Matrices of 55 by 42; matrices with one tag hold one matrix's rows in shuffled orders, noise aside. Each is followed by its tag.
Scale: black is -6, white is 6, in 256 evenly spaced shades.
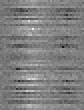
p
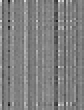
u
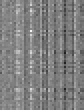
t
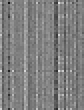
u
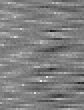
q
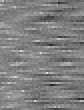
q
